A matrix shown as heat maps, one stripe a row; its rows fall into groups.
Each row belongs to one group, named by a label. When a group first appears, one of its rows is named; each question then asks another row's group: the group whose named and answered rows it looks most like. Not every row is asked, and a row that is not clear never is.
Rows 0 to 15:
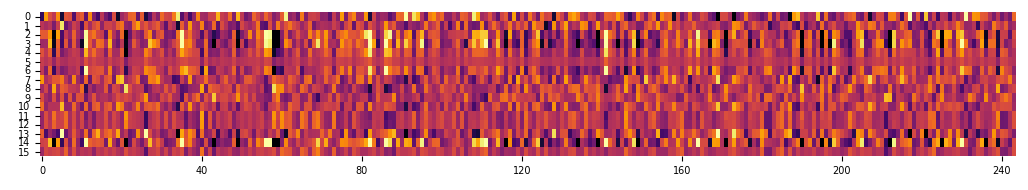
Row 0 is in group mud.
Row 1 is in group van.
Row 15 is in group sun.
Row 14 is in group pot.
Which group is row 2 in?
pot
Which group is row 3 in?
pot
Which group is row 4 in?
pot
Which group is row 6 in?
pot
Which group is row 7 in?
van
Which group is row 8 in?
sun
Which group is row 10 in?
van
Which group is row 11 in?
sun
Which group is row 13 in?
van
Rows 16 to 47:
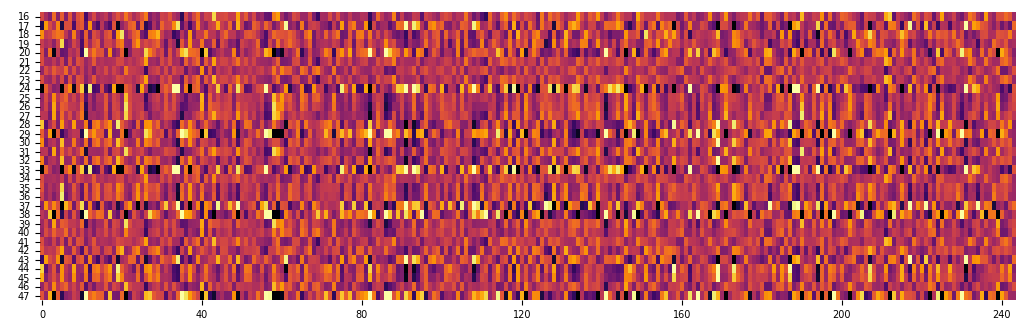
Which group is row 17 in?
mud
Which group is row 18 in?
van
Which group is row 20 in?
pot
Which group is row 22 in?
sun
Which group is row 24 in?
mud
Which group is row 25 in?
sun
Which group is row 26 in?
sun
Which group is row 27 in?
sun
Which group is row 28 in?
van
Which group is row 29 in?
pot
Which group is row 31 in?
sun
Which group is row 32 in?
van
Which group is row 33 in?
mud
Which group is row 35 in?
van
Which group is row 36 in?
van
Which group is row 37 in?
mud
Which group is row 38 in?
pot
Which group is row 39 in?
sun
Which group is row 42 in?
van
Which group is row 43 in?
mud
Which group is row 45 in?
van
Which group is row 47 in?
pot
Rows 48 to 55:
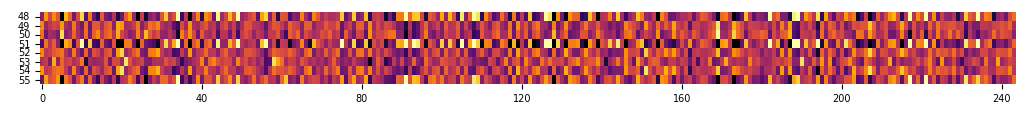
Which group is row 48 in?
mud
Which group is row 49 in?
van
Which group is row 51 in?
mud
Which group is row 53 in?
sun
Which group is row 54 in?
van
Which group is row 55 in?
mud
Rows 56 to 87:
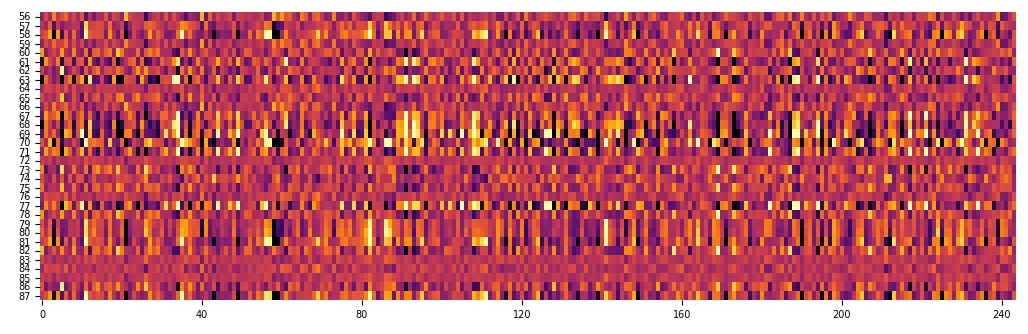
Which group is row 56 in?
sun
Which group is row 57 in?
pot
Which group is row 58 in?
pot
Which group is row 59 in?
sun
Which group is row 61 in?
mud
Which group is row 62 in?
van
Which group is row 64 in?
sun
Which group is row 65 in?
van
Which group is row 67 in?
mud
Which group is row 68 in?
mud
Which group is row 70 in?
pot
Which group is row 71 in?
mud
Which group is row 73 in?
van
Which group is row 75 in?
van
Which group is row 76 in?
sun
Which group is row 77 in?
mud
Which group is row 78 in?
van
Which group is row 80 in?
pot
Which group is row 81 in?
pot
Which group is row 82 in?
van
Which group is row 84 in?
sun
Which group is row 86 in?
van
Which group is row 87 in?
pot
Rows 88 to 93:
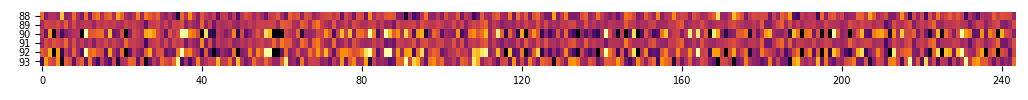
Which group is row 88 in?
van
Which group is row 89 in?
sun
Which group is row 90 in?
pot
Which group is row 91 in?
sun
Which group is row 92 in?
pot
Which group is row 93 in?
mud
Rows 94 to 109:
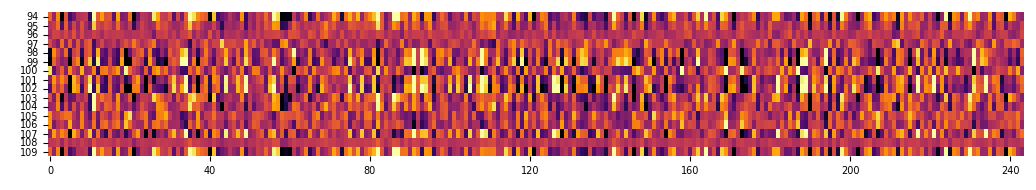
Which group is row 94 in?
pot
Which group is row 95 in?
pot
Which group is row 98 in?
mud
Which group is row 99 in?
mud
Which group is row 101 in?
mud
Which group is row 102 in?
mud
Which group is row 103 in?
pot
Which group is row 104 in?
pot
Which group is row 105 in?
van
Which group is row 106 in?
van
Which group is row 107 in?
mud
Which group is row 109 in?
pot
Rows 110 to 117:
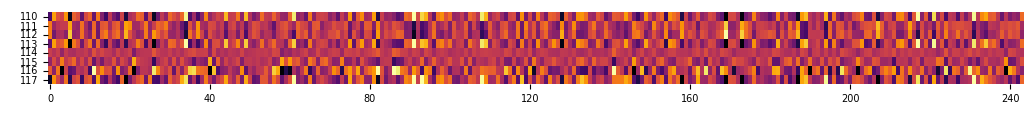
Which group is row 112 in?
van
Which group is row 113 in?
mud
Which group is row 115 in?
sun
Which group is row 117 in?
mud
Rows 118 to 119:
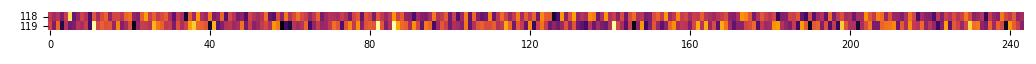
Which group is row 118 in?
van
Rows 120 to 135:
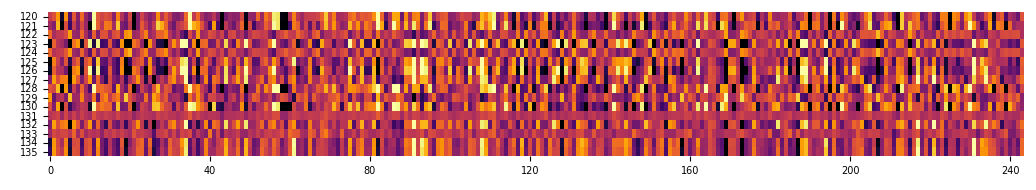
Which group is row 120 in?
pot
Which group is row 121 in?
pot
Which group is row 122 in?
van
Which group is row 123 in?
mud
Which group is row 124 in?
van
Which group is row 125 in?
mud
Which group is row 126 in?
mud
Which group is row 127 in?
mud
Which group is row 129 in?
van
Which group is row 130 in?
pot
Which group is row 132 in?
mud
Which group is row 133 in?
sun
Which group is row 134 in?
mud
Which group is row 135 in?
mud
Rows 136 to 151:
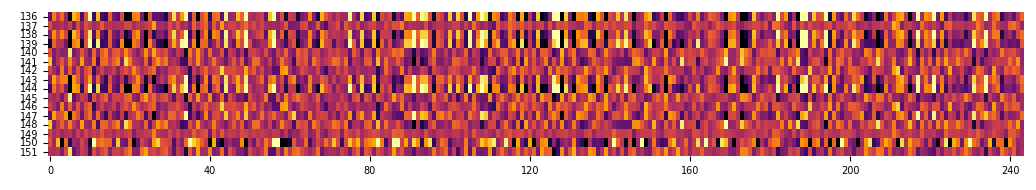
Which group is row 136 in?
mud
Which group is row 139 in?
mud
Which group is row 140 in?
van
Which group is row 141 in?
van
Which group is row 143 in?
mud
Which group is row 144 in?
mud
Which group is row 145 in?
van
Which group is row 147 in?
mud
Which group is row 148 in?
van
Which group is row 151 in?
van
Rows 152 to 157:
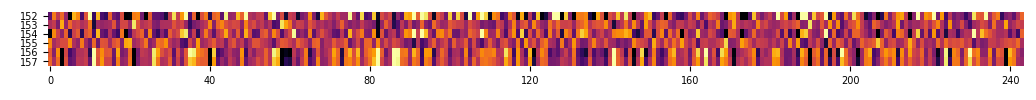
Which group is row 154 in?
mud
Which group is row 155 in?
van
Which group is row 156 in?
pot
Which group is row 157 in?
pot
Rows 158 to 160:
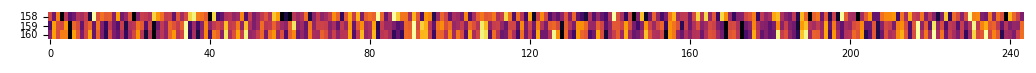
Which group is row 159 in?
mud
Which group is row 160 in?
mud
